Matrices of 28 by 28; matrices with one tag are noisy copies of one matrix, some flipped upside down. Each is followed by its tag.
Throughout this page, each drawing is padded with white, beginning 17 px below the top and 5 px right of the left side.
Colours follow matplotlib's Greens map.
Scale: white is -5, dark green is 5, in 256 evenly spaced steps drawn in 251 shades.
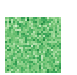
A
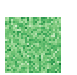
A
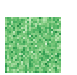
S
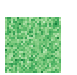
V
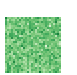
S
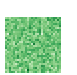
A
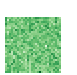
S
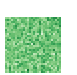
A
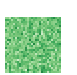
A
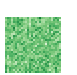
S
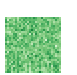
V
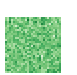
A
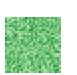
V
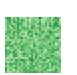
V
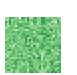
A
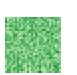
V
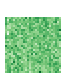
S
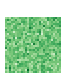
A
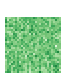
V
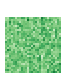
A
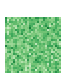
S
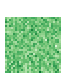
V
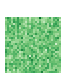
V
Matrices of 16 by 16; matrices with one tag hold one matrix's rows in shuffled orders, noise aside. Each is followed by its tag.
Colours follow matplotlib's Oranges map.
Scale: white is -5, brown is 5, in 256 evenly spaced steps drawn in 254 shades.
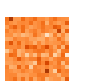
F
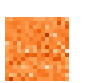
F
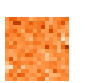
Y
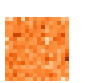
Y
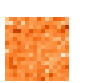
Y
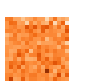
F
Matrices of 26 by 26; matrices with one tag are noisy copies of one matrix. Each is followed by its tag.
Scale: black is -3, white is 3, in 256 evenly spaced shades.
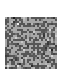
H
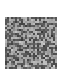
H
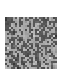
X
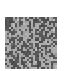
X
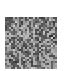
X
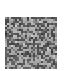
H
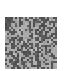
X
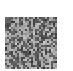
X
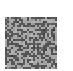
H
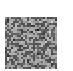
H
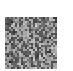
X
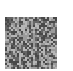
X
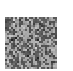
X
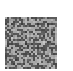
H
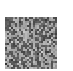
X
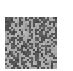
X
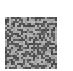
H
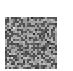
H
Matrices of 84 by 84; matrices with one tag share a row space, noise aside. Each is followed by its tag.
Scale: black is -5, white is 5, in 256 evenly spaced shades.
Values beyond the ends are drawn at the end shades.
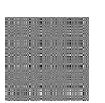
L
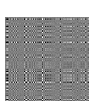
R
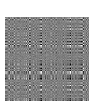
L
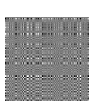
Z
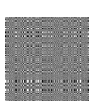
Z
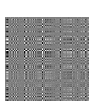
R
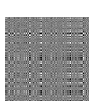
L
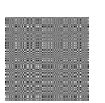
Z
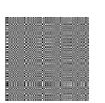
R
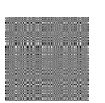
Z
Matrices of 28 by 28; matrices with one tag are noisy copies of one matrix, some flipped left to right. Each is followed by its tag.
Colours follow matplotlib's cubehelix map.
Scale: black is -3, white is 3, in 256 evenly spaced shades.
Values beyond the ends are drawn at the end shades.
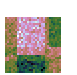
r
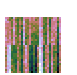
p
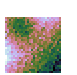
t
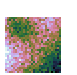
t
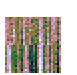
p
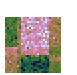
r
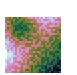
t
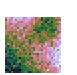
t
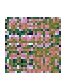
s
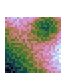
t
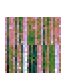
p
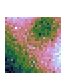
t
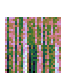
p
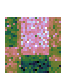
r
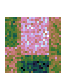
r
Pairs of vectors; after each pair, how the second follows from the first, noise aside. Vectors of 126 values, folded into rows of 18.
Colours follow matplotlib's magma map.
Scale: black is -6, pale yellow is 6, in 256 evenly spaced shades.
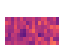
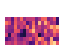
scaled up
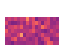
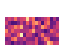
scaled up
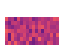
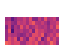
shuffled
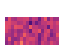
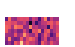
scaled up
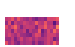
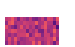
sign-scrambled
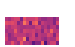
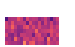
shuffled
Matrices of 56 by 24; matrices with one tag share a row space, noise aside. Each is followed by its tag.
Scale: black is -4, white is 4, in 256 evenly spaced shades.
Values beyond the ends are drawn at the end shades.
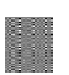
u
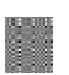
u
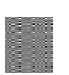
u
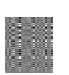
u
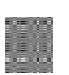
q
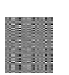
u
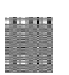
q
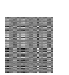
q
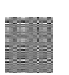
q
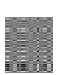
q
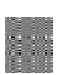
u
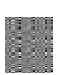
u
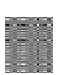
q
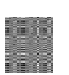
q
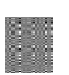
u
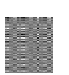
q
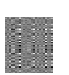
u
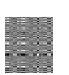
q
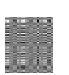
q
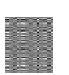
q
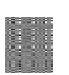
u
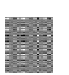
q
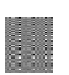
u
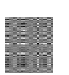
q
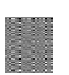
u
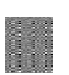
u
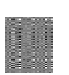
u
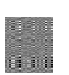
u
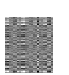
q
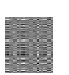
q
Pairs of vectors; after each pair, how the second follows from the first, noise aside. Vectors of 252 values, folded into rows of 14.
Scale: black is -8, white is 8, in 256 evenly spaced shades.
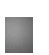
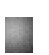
scaled up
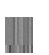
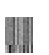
scaled up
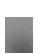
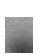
scaled up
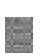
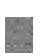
partly zeroed
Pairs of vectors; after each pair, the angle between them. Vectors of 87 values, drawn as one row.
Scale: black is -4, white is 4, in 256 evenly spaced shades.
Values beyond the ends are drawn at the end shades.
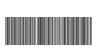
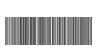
partly aligned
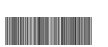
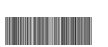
nearly parallel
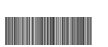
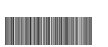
partly opposed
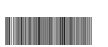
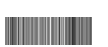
partly opposed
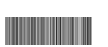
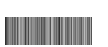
orthogonal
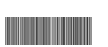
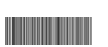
orthogonal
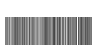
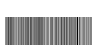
nearly opposite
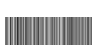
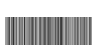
nearly opposite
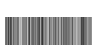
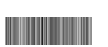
partly aligned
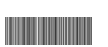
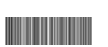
orthogonal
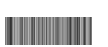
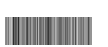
partly opposed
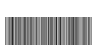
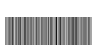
nearly parallel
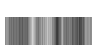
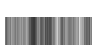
nearly opposite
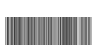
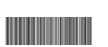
partly aligned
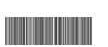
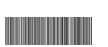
partly opposed
